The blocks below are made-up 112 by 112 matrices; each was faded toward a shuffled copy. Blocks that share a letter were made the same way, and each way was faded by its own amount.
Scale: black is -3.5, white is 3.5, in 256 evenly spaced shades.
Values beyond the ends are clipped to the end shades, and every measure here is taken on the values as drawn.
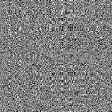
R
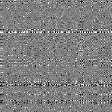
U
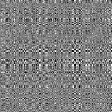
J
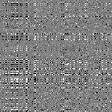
U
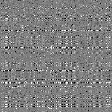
U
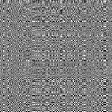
J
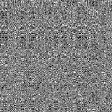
R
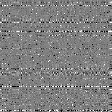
U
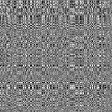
J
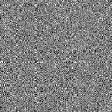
R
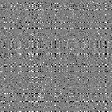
U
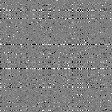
U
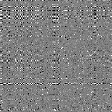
U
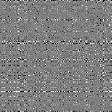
U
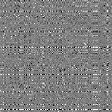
U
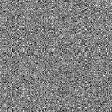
R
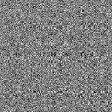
R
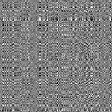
J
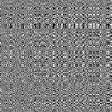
J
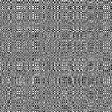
J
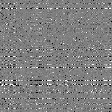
U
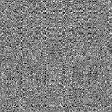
R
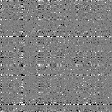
U
